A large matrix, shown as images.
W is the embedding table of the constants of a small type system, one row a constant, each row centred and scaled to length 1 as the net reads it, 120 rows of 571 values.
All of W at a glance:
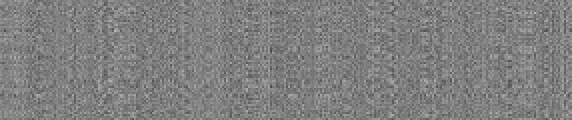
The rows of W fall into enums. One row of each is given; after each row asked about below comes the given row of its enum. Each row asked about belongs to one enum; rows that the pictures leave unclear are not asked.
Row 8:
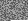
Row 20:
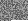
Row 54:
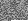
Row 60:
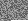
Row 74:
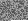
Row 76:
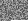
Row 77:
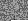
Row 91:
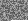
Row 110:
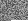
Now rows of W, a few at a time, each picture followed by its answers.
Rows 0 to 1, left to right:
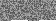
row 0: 91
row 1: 20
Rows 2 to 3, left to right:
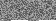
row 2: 60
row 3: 74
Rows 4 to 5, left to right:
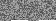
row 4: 77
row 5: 74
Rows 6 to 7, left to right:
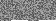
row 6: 20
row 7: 8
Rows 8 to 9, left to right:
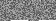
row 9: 76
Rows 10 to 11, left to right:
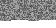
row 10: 77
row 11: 91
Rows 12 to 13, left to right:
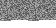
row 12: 60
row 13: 60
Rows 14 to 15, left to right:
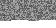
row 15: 91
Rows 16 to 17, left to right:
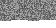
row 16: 77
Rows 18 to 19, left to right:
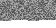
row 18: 74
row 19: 54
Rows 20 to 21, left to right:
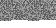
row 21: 20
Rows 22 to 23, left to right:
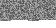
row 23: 60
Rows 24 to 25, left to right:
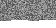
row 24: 110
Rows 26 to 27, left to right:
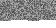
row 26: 74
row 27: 20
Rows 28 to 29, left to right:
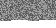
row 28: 60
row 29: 77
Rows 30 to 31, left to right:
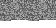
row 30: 77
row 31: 77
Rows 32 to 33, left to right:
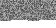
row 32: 91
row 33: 20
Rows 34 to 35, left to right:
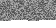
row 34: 74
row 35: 54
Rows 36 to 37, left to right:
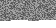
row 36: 8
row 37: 60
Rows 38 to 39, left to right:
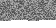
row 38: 74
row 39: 54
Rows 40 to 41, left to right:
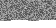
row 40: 60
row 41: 74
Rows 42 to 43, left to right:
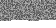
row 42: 20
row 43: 76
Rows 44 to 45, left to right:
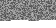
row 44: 8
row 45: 91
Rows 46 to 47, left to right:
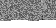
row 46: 60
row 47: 77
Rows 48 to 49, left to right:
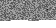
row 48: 8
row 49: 60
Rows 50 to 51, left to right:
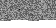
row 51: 77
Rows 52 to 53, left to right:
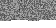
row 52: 77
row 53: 20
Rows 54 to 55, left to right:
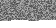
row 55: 91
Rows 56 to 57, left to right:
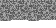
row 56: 91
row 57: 91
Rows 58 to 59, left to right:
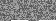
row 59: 91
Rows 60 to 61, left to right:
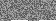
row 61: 20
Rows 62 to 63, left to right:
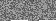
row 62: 8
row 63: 77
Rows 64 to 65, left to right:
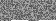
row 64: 20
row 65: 91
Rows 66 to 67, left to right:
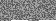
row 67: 60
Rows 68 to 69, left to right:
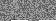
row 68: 77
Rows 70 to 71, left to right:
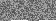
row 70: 74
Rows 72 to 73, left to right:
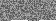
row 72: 91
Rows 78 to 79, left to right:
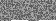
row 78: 20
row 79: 91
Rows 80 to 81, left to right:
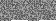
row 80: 20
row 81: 20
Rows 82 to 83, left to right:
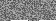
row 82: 8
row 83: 20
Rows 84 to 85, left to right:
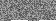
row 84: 60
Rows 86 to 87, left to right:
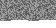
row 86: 60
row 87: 60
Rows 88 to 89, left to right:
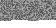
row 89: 74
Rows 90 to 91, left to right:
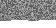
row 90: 110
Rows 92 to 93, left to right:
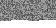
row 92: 20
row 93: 77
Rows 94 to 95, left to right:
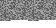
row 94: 8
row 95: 8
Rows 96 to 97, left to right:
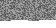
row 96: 8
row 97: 60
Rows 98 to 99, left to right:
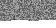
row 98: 77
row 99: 76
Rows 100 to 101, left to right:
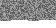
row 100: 91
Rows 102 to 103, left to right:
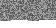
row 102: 91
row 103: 77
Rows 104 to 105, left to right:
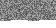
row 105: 20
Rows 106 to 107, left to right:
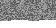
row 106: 54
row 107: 77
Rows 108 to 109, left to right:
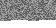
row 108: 60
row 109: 54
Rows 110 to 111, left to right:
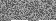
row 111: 74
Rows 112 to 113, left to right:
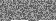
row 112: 76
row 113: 91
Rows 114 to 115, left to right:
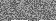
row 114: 54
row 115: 20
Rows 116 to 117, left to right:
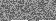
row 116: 91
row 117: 54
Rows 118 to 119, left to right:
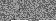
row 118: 77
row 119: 60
